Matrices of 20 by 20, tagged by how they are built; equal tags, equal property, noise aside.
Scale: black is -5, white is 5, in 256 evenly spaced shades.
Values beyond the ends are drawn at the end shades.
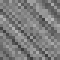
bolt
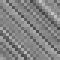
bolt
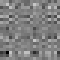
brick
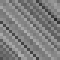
bolt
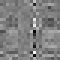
brick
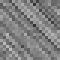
bolt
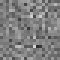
brick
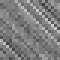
bolt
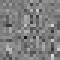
brick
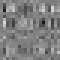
brick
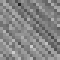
bolt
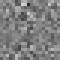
brick
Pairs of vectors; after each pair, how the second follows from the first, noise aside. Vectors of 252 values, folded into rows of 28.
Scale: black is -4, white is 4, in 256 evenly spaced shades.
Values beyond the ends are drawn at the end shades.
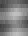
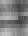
wrapped around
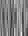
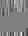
partly zeroed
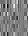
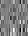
reversed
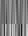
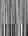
negated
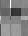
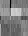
negated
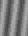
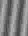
reversed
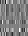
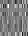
reversed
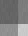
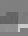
partly zeroed
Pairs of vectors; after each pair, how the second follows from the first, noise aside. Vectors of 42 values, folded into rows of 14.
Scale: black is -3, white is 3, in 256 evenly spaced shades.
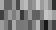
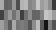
copied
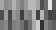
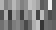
copied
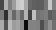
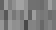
shrunk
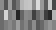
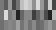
copied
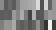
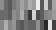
copied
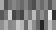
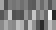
copied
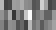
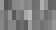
shrunk
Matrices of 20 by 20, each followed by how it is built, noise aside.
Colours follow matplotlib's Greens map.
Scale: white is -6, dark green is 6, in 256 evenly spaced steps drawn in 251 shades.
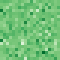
noise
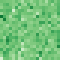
noise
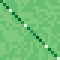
diagonal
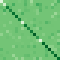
diagonal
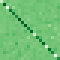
diagonal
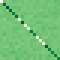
diagonal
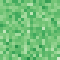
noise
